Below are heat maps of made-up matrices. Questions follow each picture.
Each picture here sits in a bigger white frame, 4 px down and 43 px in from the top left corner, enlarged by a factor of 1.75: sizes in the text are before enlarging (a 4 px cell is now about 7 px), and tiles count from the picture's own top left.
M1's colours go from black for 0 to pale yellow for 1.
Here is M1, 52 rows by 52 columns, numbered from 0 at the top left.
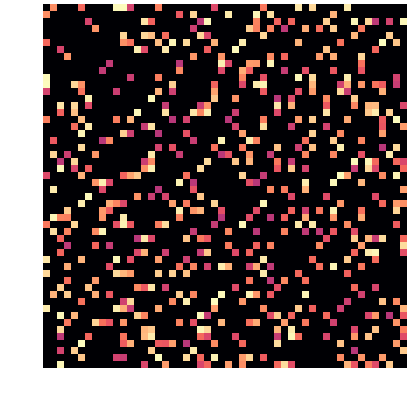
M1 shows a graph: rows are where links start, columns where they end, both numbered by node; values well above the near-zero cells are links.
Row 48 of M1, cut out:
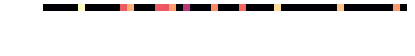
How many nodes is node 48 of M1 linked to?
12
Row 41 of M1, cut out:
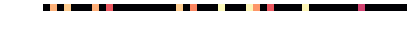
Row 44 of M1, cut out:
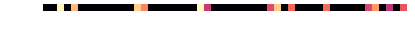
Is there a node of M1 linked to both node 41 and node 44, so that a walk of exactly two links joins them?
yes
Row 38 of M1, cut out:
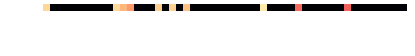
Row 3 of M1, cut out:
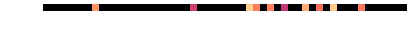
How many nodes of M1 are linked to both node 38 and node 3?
0
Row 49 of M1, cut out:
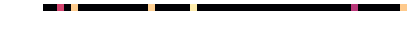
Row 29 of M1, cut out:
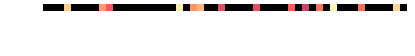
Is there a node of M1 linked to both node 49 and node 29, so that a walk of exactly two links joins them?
yes
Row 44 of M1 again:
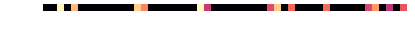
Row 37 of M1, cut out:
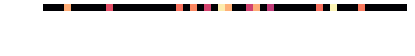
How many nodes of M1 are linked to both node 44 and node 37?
2
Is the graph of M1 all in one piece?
yes
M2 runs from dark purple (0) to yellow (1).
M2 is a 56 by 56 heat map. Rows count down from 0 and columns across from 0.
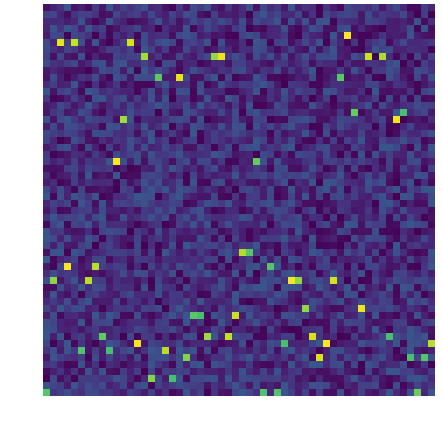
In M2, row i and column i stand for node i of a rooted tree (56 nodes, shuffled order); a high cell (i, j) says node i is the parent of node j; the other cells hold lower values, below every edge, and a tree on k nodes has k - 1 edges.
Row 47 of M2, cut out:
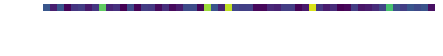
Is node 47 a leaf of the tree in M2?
no
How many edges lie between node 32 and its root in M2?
6
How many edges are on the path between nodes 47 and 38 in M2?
1
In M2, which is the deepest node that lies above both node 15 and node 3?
37
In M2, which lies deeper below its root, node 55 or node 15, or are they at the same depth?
node 15
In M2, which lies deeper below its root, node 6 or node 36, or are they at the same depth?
the same depth
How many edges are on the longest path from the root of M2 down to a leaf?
18
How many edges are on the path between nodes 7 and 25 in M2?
1
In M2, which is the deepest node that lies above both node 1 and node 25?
7
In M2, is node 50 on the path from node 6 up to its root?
yes
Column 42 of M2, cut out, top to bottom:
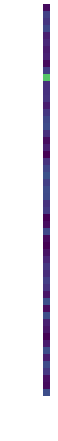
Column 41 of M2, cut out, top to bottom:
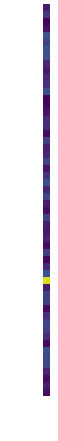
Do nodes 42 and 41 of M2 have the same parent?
no
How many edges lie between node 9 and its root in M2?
2
